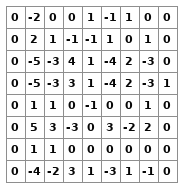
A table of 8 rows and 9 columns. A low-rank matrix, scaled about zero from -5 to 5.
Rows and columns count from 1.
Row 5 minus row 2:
0 -1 0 1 0 -1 0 0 0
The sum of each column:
0 -7 -2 6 2 -8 4 -3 1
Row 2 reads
0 2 1 -1 -1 1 0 1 0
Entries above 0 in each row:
2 4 3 4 3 4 2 3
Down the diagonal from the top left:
0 2 -3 3 -1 3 0 -1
